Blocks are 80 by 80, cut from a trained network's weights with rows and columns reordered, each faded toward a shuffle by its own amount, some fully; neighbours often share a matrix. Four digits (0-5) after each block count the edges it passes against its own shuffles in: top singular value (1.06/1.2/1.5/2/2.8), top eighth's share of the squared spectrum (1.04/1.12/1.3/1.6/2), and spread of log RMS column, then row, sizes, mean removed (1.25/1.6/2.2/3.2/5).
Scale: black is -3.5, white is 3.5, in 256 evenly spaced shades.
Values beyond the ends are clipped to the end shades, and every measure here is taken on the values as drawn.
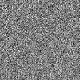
3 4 2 0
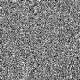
3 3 1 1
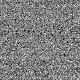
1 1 0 0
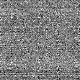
3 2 2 1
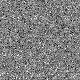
0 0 0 0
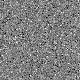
0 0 0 0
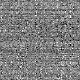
3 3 3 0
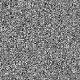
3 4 2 2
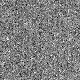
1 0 0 0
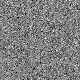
0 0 0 0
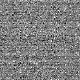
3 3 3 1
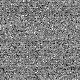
2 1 1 0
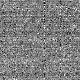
3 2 2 0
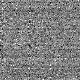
2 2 2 0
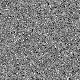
0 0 0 0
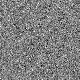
1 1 0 0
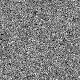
0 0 0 0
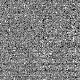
2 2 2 0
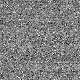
1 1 0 0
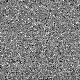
1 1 0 0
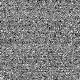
2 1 1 0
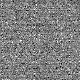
2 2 2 0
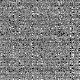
3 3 3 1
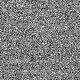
1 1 0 0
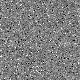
0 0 0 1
